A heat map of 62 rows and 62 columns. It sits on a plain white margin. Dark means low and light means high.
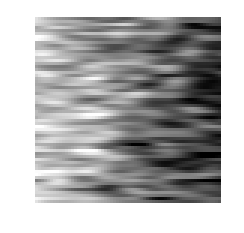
Streaks run across, left to right. Values rise toward the left. On average the colour sits 50% of the way up the scale.
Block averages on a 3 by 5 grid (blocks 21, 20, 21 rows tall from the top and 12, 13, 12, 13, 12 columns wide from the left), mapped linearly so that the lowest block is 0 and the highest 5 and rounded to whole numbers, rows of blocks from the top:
5 3 3 2 0
5 4 3 1 0
5 4 2 1 0
